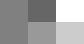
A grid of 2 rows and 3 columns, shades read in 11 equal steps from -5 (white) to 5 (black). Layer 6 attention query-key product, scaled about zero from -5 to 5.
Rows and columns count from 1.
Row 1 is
0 1 -5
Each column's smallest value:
0 -1 -5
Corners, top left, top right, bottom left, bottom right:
0 -5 0 -3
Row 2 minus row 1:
0 -2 2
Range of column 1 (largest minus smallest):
0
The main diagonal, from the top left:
0 -1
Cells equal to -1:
1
